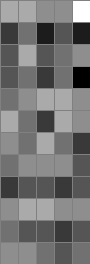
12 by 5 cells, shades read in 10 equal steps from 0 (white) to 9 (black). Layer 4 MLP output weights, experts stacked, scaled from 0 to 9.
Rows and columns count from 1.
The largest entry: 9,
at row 4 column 5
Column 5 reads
0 8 4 9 4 4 7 6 6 4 6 5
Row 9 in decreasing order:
7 7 6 6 6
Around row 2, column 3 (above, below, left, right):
4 6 5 6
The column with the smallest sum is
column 2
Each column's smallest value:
3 3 3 3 0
